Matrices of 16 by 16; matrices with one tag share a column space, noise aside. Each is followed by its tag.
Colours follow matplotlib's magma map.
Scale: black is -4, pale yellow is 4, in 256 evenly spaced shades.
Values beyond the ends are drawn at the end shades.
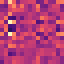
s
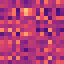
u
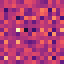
u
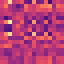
s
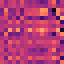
u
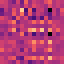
u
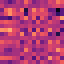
u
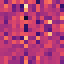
s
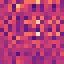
s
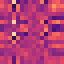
s
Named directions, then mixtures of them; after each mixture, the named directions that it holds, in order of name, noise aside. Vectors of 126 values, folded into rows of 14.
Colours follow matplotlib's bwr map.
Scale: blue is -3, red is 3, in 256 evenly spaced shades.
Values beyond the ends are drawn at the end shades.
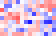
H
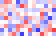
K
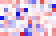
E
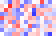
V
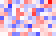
V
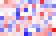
E, K, V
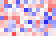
H, K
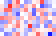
V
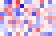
K, V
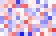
K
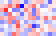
V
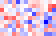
H, K, V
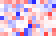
E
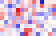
E, V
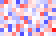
K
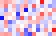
E, K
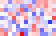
E, H, K
